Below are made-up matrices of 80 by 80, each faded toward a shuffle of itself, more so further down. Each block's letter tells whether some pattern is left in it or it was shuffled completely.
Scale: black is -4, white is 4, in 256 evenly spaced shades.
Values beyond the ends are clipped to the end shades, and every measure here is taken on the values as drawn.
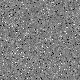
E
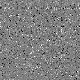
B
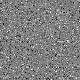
B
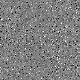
B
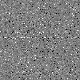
B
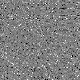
B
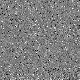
B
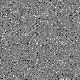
B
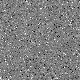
E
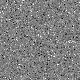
E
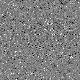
B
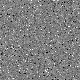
E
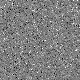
E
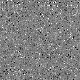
B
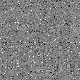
B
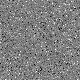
E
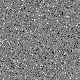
E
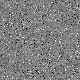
E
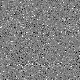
B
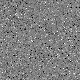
E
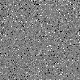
B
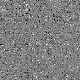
B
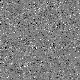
B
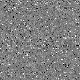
B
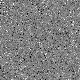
E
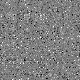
B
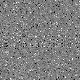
B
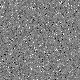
E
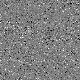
B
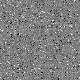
B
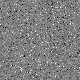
E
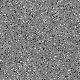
E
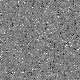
E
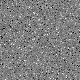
E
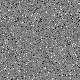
E
